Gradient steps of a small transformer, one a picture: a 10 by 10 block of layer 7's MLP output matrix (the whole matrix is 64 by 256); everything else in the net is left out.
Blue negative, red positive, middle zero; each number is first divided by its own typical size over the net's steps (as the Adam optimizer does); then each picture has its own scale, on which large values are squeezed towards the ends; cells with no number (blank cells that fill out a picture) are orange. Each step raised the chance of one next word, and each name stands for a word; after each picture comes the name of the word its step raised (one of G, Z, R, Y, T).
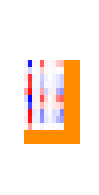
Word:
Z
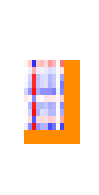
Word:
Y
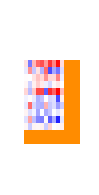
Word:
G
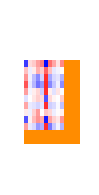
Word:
Y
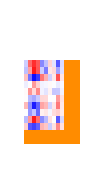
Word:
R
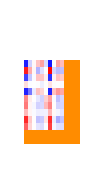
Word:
G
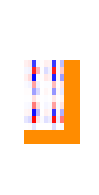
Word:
G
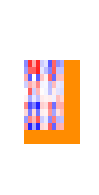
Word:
R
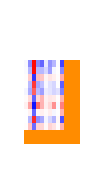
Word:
R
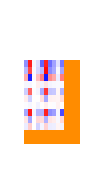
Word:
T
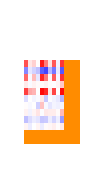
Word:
G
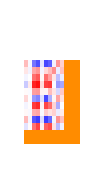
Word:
Y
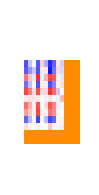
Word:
R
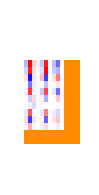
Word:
T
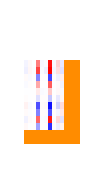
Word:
R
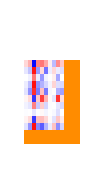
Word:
Y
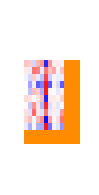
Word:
Y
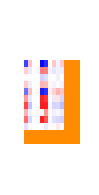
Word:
G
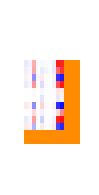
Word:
R
